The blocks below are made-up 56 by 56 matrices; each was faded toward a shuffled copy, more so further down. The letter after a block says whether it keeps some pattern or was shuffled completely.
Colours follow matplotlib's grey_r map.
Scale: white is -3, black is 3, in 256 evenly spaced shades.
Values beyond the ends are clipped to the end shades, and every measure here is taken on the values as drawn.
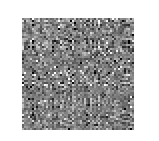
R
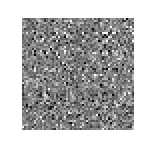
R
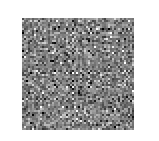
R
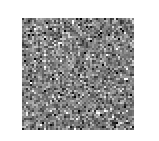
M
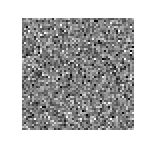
M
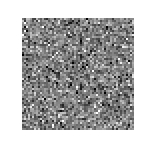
M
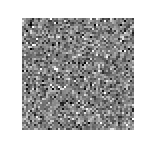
M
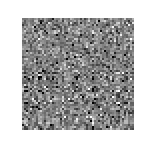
R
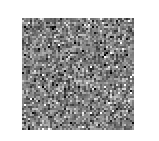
M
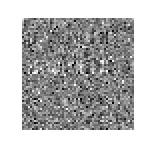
R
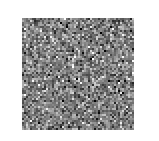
M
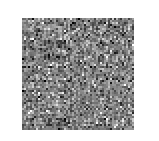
R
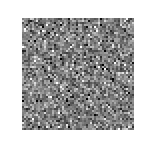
M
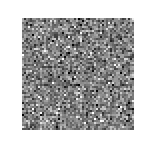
M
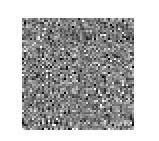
R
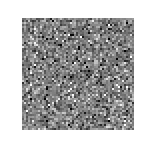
M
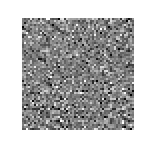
R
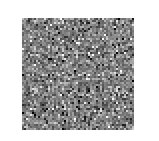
R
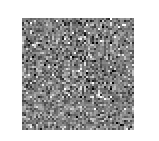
R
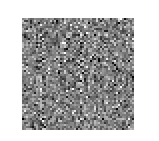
R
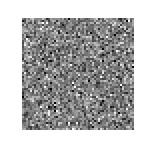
M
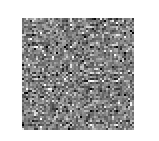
R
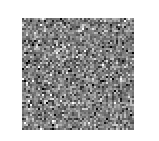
M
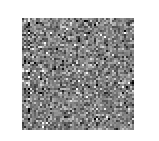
R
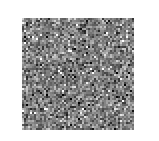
M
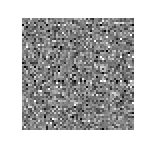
R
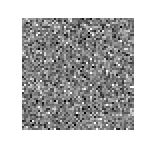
M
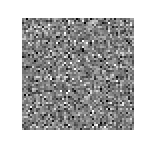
R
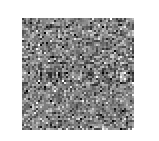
R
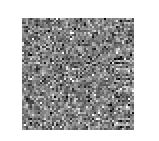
R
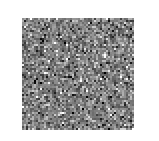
M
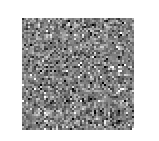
R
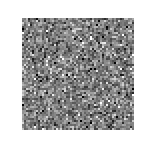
M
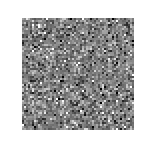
R
